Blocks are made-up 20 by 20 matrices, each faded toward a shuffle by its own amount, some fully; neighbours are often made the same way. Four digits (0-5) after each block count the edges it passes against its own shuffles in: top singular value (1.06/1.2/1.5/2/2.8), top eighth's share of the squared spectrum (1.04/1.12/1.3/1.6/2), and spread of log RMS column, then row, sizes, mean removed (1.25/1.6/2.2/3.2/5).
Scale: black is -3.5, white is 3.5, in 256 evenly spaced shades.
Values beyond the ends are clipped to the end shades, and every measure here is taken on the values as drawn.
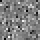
0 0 0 0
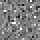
0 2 0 0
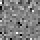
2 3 1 1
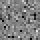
1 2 0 0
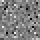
0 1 1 0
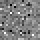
1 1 0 0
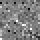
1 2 1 0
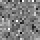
2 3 2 0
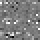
1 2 1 1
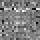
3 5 0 2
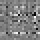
3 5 1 2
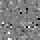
1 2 0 1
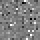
0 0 0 0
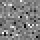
0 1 0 0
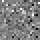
0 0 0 0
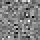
2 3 1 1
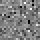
0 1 0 0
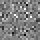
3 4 1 1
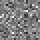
2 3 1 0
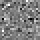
3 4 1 1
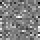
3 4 1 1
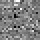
2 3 0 0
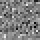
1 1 0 0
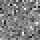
1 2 0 0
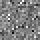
0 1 0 0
